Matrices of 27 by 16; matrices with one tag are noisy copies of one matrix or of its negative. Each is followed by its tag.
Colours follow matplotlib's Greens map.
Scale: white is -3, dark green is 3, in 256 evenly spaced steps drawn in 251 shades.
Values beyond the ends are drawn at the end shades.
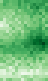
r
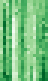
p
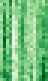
p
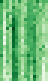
p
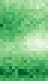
r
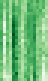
p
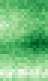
r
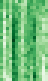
p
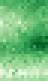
r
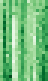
p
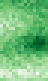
r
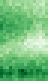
r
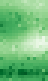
r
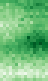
r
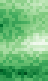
r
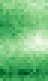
r
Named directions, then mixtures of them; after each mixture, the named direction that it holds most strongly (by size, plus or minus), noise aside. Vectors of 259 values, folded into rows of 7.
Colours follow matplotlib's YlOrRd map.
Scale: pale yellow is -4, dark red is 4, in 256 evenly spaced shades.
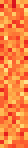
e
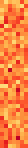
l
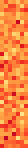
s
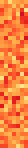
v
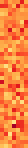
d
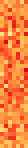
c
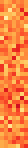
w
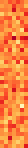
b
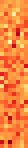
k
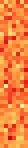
c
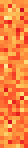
w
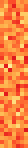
v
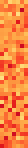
s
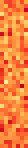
c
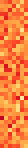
w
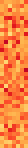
c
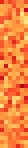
v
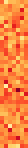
l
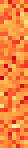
v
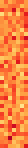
b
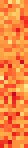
k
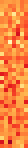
k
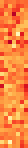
k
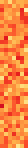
v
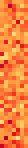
s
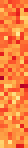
v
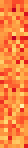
b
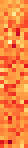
k
